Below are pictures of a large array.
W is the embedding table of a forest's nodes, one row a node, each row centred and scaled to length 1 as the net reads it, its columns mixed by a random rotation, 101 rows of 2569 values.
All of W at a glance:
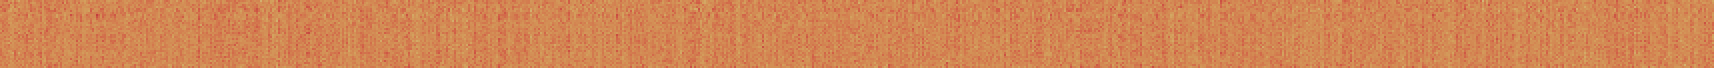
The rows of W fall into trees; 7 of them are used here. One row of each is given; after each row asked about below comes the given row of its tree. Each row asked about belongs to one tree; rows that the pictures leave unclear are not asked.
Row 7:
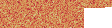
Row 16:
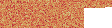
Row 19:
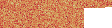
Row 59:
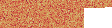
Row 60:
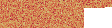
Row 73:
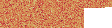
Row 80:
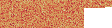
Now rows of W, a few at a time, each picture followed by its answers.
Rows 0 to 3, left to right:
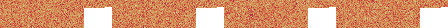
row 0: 59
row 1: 59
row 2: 80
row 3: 59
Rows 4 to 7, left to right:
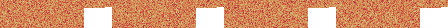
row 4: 7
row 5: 59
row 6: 16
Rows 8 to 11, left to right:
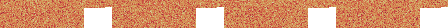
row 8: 80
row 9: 59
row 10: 80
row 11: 80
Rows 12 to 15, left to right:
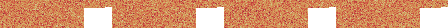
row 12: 16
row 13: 16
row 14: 16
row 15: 16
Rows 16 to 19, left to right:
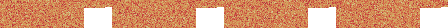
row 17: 73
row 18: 60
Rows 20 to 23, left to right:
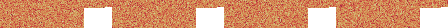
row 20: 59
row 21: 60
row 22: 60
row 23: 60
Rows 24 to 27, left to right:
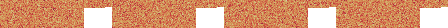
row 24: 19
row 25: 60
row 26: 60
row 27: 73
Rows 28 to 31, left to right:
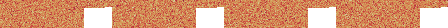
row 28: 59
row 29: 60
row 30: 73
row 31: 73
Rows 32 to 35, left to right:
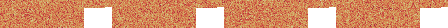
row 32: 80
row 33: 7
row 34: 16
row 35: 19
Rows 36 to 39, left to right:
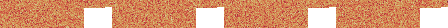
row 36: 16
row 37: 7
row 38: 80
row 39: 60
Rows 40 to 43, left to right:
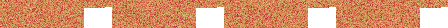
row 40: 73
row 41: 16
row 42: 80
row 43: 7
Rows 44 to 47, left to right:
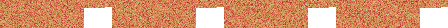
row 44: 59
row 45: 59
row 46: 7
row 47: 16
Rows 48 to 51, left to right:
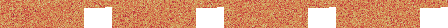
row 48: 80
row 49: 80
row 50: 59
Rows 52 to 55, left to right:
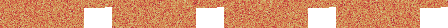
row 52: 59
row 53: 60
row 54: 16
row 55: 60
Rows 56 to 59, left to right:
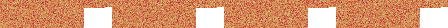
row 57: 7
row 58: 60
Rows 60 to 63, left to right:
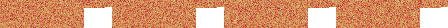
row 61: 60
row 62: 19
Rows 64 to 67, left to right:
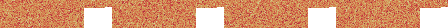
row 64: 59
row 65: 7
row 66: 73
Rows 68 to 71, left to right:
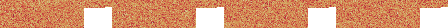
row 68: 80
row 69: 59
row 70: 60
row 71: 60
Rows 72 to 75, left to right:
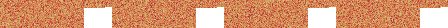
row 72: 60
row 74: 80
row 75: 60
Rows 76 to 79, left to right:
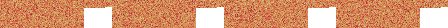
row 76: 19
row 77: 59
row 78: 80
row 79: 59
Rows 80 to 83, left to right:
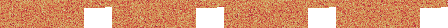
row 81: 59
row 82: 80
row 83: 7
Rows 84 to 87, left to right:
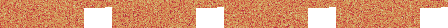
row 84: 19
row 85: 80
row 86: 16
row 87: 19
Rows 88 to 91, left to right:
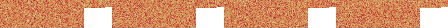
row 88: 7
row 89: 60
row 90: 19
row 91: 80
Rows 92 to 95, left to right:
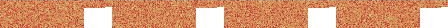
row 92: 19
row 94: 80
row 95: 7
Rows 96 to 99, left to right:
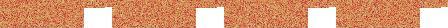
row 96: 59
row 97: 73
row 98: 73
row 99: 73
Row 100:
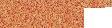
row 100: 7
